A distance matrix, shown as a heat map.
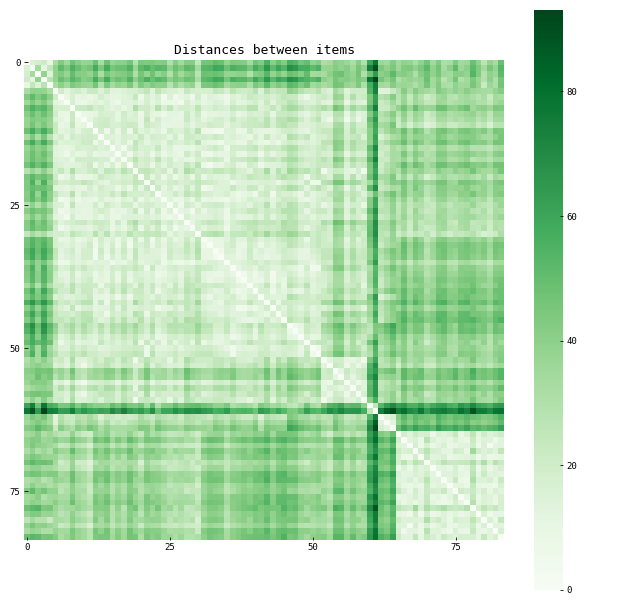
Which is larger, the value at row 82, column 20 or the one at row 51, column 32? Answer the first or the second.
the first
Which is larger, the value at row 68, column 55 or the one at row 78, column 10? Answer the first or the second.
the first
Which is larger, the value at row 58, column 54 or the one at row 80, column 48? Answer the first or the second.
the second
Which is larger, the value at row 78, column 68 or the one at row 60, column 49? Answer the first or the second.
the second
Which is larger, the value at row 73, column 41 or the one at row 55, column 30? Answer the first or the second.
the first
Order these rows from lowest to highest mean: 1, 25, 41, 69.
25, 41, 69, 1
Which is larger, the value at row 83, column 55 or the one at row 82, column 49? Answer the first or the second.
the first
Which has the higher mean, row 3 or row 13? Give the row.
3
